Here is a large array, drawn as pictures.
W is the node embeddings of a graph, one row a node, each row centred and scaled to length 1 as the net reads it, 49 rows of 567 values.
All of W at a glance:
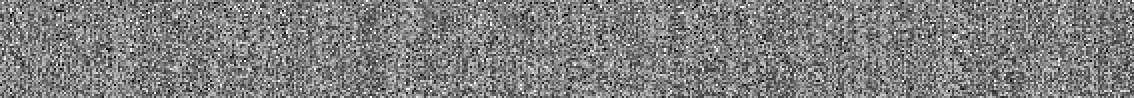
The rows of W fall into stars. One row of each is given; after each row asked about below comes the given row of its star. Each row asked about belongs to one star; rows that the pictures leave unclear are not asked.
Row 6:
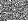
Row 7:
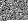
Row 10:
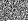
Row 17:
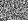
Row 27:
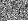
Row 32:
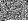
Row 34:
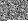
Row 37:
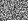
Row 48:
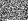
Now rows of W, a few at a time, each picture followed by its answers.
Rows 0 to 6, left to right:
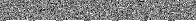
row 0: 34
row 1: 27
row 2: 17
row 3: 10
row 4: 32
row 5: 17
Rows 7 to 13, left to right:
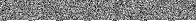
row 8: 7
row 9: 37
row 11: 17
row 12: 37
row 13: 27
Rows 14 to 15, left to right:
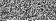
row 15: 10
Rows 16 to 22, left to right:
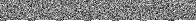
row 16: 10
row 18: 17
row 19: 17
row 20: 10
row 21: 27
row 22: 32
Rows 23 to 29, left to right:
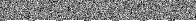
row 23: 48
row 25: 27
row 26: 48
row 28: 32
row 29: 6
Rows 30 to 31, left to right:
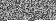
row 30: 7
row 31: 32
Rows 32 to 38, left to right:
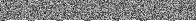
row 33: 6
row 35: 34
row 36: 6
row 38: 27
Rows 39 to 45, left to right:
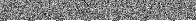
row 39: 6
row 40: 48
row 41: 10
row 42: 32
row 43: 17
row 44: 32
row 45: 27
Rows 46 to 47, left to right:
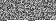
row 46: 34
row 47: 7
